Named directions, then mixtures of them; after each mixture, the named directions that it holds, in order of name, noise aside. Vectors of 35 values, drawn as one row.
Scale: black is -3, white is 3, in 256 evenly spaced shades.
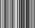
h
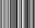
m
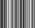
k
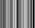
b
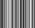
k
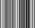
b, h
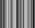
b, k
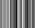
m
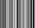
b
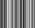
k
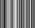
b, h, k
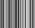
h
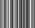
h, k, m
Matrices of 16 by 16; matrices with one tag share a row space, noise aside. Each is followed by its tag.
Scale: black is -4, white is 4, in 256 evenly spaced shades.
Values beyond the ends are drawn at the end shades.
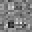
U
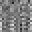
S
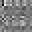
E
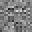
U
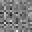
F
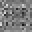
E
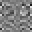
S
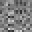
U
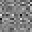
S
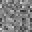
S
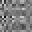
E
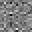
F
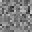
S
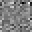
S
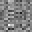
U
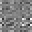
S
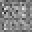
E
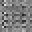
E
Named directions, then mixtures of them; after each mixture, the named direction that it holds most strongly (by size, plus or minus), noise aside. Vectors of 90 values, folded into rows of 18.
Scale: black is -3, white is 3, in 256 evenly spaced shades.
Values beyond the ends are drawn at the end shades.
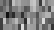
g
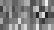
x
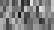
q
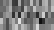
q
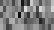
q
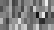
x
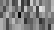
q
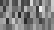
q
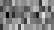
g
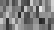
q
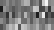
x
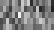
q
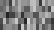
g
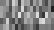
q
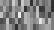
q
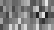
x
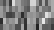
g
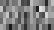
x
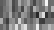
x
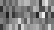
x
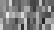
g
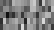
g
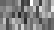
q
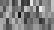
q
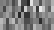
q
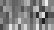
x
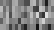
x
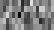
q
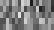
q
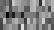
g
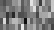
g
